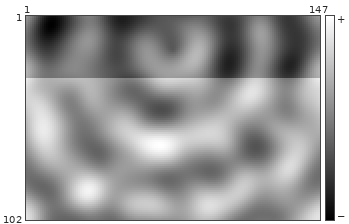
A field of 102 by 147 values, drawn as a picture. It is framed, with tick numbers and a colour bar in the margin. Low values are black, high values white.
Rings spread out from the top middle. There are no lone odd cells. A horizontal seam about 30% of the way down splits the table, and the bottom part is higher.
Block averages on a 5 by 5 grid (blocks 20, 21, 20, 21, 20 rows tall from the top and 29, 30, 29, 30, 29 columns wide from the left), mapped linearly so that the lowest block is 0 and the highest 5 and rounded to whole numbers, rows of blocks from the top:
0 1 2 1 1 / 4 2 4 3 3 / 5 4 3 5 4 / 4 4 5 3 5 / 3 5 4 5 4
